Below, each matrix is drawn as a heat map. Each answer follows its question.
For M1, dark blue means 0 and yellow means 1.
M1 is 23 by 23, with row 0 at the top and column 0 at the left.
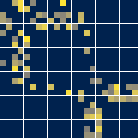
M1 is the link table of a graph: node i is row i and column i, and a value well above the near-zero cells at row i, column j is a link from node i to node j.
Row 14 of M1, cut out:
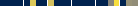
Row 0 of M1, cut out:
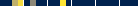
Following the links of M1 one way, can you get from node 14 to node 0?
yes
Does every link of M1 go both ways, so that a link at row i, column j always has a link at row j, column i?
yes
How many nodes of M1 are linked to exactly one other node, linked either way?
3
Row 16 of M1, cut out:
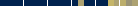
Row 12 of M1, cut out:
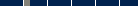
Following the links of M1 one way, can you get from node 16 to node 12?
yes
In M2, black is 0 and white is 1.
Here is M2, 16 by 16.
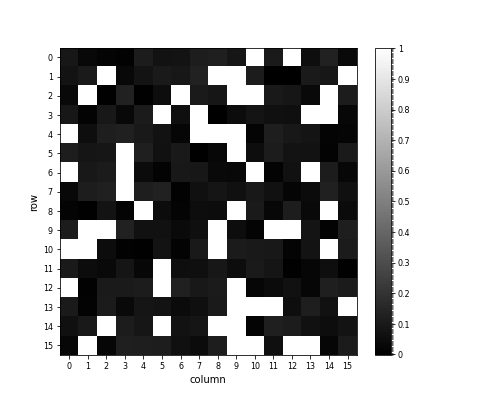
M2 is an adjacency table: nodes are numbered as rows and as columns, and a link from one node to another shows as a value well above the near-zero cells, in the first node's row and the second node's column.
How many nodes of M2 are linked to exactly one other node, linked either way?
0
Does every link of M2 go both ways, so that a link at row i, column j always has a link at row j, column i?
no
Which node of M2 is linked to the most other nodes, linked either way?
node 9
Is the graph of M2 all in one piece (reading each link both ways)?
yes
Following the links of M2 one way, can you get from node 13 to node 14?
yes
